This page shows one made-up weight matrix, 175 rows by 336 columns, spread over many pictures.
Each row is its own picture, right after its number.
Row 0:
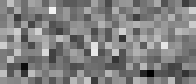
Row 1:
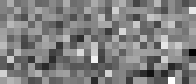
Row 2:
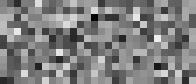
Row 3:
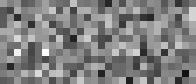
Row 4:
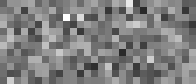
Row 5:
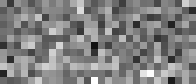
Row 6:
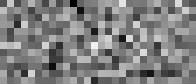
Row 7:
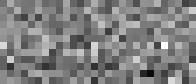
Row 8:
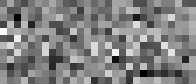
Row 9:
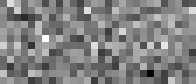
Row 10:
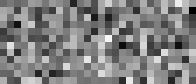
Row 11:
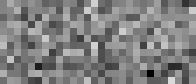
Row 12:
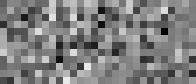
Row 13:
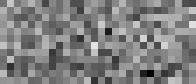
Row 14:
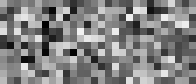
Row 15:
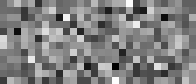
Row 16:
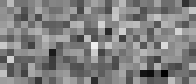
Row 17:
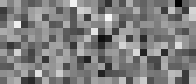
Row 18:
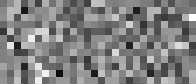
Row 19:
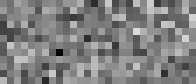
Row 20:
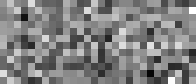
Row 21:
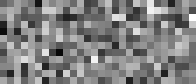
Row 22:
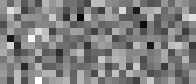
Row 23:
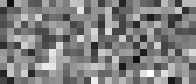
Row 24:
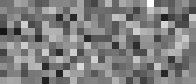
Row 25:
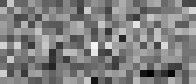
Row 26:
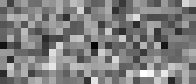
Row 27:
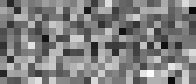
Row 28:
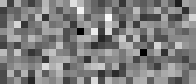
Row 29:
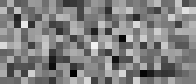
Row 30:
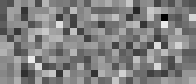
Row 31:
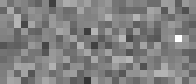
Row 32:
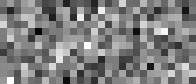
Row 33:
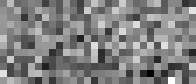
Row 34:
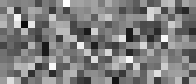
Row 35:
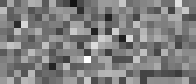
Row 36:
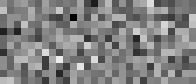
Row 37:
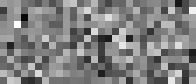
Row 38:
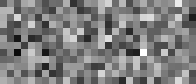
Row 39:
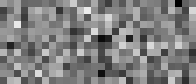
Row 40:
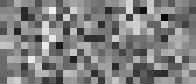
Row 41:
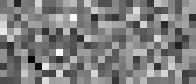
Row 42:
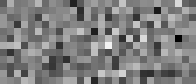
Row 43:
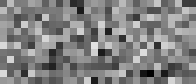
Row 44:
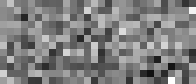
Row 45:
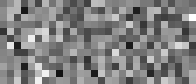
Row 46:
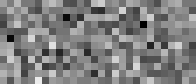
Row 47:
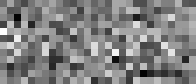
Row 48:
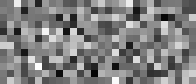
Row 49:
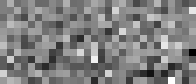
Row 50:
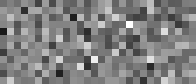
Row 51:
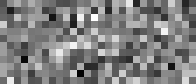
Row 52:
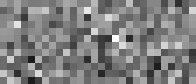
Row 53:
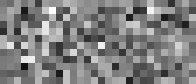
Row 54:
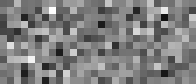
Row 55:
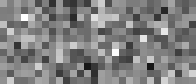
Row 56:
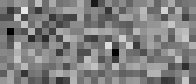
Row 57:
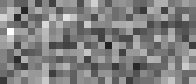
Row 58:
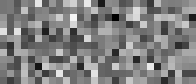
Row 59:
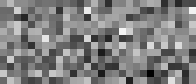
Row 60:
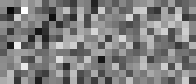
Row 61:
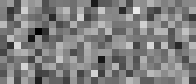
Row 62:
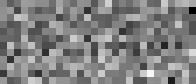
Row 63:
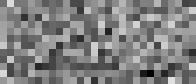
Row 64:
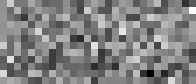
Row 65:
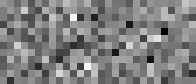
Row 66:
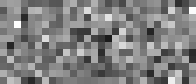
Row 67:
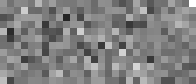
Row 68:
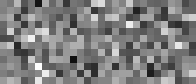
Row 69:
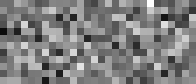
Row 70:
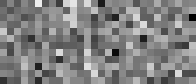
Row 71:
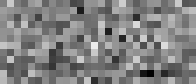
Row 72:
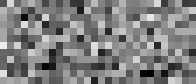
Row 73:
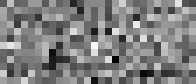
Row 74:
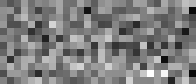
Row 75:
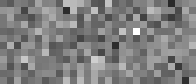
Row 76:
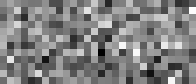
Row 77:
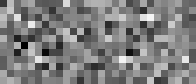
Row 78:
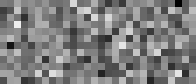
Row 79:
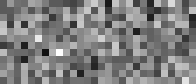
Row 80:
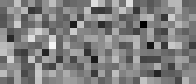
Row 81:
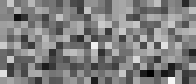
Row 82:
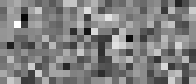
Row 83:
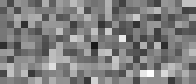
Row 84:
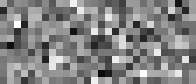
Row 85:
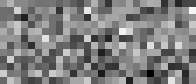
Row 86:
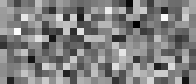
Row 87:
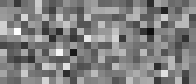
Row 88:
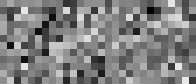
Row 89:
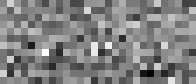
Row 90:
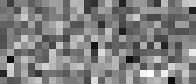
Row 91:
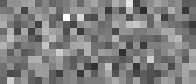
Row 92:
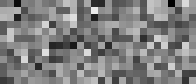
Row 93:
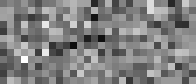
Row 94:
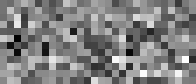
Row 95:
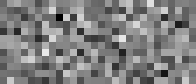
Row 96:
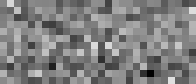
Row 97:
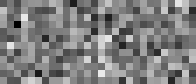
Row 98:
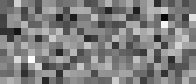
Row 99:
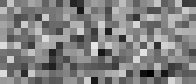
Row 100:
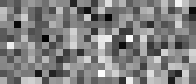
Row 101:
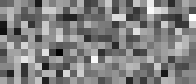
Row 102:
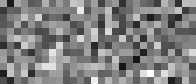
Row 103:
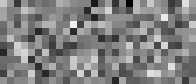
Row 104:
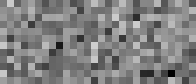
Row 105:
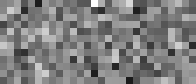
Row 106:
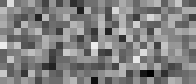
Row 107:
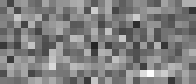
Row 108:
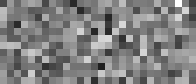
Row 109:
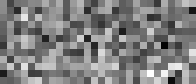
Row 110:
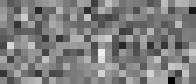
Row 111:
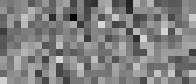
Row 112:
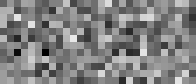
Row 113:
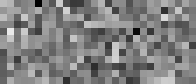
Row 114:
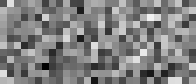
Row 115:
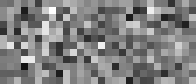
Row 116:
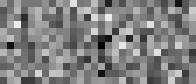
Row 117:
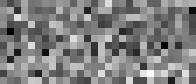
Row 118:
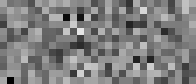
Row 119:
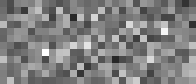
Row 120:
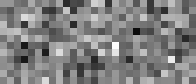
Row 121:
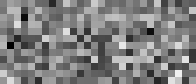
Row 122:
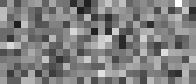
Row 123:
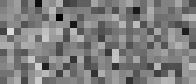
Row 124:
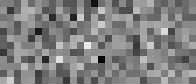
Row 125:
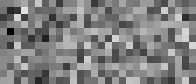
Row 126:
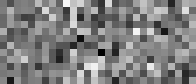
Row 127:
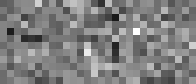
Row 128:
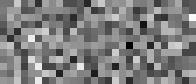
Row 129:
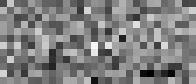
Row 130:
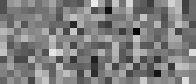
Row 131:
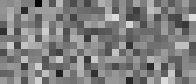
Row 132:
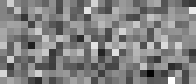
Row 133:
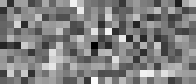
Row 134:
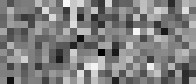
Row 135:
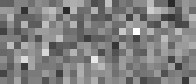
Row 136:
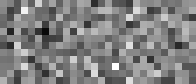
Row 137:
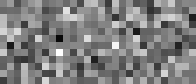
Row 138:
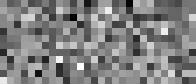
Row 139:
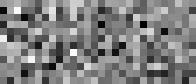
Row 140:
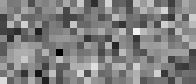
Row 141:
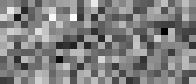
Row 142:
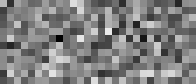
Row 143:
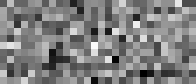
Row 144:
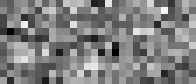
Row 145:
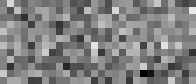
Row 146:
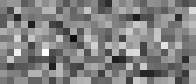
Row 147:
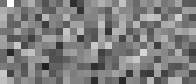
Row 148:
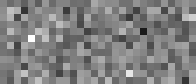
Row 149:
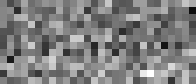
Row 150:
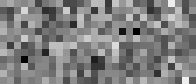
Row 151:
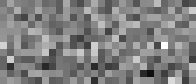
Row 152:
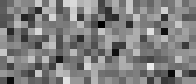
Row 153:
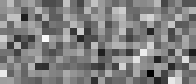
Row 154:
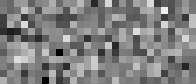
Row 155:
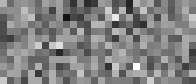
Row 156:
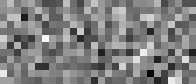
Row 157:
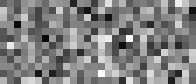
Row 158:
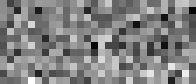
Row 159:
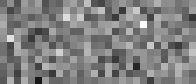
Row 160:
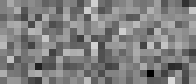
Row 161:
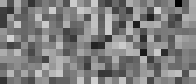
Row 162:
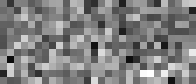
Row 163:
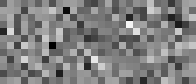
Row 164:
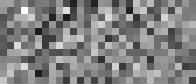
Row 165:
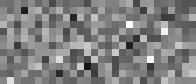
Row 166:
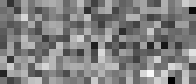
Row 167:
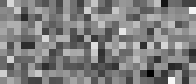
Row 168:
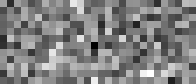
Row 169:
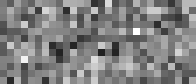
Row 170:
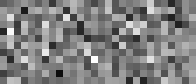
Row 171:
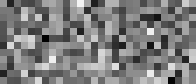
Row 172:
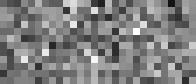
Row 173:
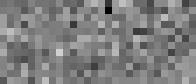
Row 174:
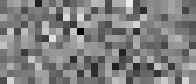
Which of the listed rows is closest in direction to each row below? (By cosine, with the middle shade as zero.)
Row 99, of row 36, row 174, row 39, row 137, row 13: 13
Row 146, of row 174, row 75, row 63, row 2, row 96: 96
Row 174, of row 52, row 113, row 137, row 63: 113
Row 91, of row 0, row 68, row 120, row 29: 68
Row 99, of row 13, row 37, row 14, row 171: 13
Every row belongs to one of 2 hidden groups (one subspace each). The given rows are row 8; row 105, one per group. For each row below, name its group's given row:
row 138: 105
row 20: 8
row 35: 8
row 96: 8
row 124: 105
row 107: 8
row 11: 8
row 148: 105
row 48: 105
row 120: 105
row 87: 105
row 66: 8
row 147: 8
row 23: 8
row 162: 8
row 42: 8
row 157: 8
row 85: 8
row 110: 8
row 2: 105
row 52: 8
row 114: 8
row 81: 8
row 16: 8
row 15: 105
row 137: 105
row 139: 105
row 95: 105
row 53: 105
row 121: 8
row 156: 8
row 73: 8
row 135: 105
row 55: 105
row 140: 105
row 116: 8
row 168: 8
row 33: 8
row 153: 8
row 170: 105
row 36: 105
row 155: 105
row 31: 8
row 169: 105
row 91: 105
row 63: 8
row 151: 8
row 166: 8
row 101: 105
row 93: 105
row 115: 105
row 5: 8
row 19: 105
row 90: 8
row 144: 105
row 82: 8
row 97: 8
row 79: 105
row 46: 105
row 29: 8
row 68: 105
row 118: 105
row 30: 105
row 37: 8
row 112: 8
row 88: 105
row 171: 8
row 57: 105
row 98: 105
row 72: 8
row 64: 8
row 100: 8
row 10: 8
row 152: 105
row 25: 8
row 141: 105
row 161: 8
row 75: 105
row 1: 8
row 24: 105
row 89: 8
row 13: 8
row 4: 105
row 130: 105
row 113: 105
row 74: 8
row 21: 105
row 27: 8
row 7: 8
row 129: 8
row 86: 105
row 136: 105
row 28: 8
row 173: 105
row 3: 8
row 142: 8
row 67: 105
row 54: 105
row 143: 8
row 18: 105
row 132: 8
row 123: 105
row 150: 105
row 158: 8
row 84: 8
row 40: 105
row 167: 8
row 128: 105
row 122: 8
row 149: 8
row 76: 8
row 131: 105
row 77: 8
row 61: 105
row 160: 8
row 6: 8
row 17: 8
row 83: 8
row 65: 105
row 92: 105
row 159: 105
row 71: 8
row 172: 105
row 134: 105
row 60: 105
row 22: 105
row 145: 8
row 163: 105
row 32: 105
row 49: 8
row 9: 8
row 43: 8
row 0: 8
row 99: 8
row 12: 105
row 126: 105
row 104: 8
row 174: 105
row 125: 105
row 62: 8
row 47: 8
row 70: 105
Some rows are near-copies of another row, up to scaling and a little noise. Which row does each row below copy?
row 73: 143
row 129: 25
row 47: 8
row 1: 49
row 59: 85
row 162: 90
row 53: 115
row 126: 134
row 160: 11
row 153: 156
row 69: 24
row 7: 151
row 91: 4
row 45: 18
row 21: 101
